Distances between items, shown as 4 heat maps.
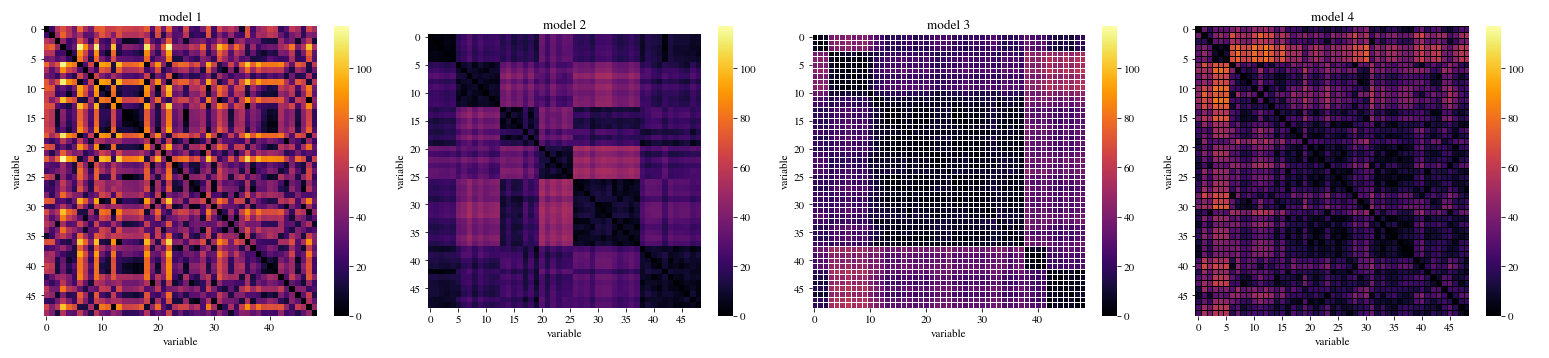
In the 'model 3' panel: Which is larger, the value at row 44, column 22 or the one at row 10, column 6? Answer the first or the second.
the first
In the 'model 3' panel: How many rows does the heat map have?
49
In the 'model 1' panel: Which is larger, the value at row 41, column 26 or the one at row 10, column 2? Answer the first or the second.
the first
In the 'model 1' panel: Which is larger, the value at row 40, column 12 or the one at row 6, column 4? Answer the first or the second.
the second
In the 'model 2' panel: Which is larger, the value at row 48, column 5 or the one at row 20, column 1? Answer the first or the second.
the second
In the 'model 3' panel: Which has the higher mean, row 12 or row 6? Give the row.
6
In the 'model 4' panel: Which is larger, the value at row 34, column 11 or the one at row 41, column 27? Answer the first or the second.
the first
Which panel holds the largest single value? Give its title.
model 1
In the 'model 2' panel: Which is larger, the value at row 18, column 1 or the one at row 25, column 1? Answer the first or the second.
the second
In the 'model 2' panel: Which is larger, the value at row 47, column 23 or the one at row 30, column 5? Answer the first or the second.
the second
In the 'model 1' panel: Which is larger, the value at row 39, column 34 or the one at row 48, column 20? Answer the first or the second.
the first
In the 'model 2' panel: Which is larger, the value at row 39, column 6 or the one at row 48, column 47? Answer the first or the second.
the first
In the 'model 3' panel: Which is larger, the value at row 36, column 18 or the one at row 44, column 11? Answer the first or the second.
the second
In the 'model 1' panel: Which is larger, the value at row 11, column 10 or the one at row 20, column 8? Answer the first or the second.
the second
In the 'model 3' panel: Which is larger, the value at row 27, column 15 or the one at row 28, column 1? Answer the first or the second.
the second
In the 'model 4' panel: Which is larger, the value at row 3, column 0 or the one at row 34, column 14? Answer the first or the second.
the first
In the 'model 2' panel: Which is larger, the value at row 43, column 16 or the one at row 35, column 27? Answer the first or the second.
the first
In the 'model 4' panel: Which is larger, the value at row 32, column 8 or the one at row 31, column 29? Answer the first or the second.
the second
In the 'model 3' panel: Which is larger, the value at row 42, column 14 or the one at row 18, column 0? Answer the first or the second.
the first
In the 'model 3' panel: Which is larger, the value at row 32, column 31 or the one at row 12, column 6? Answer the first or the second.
the second
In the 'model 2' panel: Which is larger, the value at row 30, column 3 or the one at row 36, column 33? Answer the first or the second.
the first
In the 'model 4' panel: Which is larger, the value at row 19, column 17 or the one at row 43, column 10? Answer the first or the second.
the first
